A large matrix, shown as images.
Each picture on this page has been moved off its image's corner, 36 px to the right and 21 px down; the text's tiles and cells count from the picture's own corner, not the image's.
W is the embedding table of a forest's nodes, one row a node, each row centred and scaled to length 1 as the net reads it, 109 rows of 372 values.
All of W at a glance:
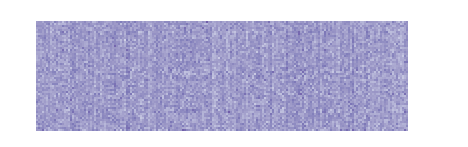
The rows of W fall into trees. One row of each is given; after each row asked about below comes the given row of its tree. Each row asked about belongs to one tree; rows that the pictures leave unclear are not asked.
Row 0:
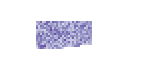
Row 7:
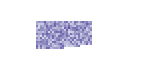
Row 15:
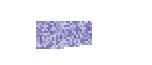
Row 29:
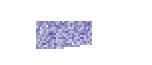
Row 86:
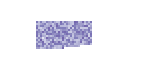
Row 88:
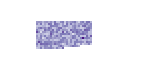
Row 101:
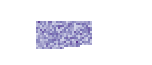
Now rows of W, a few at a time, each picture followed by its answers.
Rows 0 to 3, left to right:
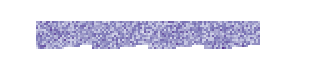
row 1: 7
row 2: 101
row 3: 88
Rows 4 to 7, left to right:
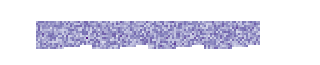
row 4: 29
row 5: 86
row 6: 101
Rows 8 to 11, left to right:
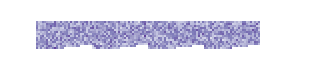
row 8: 7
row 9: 0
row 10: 86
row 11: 86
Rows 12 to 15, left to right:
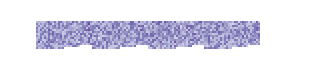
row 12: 101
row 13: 86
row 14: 0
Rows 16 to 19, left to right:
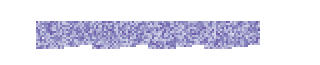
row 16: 15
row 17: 0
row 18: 88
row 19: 101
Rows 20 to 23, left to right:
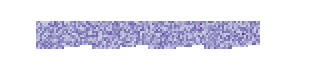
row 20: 88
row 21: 86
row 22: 101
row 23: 7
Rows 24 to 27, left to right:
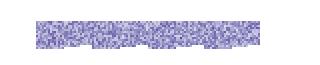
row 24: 101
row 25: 86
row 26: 88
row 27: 7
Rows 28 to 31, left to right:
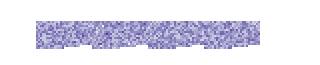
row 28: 86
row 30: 88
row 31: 86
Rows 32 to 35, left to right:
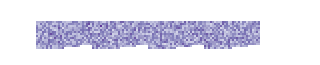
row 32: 101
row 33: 7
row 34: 101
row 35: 7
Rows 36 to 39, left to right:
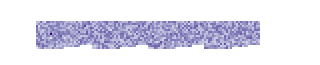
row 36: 0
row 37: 101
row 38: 0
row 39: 15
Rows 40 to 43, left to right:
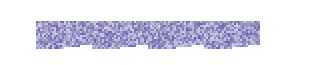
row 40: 88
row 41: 101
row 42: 7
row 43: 88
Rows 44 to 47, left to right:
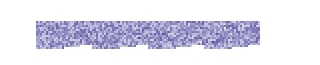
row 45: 88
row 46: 7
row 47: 101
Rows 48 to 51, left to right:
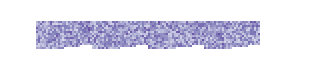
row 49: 101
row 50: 29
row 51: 29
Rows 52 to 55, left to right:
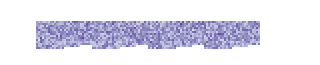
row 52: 15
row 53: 15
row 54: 7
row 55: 7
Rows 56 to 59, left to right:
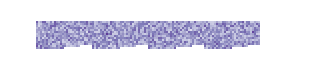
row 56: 7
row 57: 7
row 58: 86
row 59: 88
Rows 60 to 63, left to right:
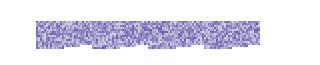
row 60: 86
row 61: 15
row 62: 15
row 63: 101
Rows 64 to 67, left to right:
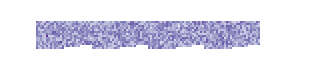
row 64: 86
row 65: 86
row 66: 7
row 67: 101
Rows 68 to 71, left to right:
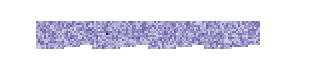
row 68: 101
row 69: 15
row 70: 86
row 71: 29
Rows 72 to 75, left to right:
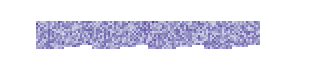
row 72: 101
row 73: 101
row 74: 7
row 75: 88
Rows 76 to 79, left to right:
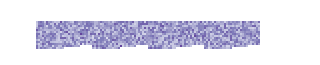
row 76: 29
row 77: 7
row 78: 15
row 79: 86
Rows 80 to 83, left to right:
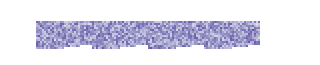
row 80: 86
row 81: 7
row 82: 15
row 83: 86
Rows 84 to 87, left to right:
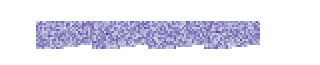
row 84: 0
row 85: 7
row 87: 15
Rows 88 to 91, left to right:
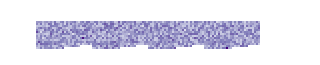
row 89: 88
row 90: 88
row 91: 88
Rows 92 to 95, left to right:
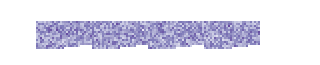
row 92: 15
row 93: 86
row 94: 15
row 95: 86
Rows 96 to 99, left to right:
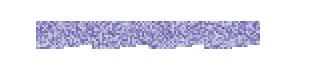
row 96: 15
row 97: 86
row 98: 0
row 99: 15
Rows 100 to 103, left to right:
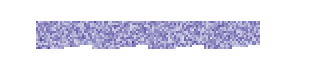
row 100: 15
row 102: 29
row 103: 7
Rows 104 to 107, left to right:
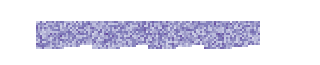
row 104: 0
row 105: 101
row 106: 7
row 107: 29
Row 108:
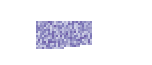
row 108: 101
